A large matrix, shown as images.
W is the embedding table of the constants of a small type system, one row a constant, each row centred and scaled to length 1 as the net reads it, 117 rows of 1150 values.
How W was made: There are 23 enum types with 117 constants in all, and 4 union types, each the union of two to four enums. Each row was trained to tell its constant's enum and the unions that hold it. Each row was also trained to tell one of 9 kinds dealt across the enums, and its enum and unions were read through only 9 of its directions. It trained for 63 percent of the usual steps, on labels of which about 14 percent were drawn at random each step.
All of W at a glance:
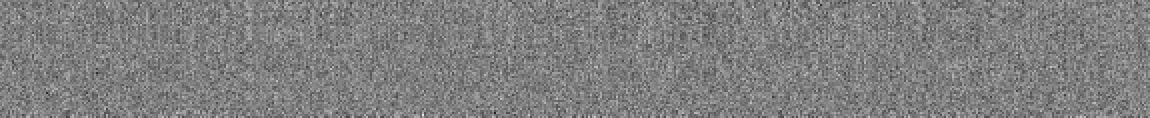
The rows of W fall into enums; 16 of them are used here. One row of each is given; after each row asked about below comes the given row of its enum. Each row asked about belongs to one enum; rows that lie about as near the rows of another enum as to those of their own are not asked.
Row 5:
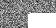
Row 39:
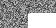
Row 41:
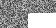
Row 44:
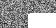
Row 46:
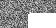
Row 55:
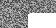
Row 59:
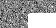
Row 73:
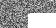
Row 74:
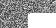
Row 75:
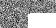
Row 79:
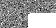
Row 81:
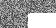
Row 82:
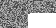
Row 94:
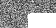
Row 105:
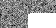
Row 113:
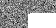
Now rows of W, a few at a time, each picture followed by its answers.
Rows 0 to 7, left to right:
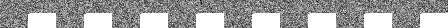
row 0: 81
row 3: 5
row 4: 5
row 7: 55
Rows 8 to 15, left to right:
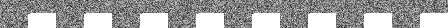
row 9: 105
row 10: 82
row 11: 105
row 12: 74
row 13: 81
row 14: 81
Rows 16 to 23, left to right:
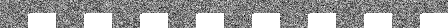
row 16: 81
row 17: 105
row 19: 74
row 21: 59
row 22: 82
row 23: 82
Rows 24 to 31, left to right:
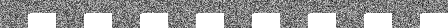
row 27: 73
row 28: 81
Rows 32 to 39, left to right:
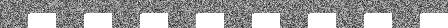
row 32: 105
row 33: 5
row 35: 73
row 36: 39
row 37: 74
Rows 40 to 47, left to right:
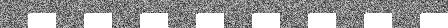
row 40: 5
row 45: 46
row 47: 5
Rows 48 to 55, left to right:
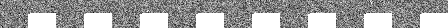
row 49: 41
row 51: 44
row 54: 74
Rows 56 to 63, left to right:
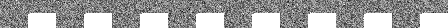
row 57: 46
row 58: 74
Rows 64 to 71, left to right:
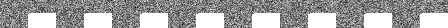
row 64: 55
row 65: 44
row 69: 105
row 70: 81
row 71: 41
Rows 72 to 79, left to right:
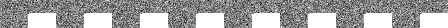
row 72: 73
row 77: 41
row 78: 73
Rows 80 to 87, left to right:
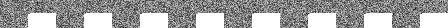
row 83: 46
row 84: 44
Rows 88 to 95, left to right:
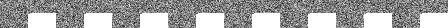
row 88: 46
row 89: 113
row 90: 113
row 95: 73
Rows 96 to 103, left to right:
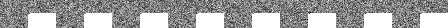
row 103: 55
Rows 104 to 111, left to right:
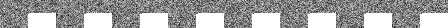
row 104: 41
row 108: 73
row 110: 46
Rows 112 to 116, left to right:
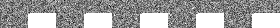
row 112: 105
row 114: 44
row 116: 44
